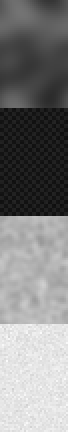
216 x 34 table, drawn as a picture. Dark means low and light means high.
The table splits into 4 rows of 1 panel. Panel 1,1: low, smooth. Panel 2,1: very low, checkered, faint in contrast. Panel 3,1: high, blotchy, faint in contrast. Panel 4,1: very high, fine-grained, faint in contrast.
